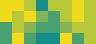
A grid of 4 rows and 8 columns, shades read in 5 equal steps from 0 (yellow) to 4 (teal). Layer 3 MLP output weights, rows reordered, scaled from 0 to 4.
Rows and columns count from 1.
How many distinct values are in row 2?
4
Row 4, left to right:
3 0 3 4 4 0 3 1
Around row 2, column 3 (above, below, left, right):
1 2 1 2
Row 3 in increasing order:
1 1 1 2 2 3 3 3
